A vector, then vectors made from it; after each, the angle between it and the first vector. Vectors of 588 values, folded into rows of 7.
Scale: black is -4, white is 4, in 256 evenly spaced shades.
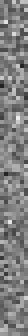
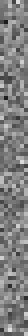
partly opposed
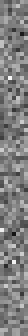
partly aligned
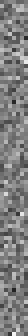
orthogonal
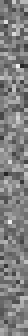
nearly parallel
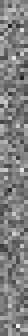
orthogonal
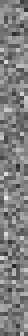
partly opposed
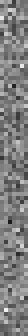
partly opposed
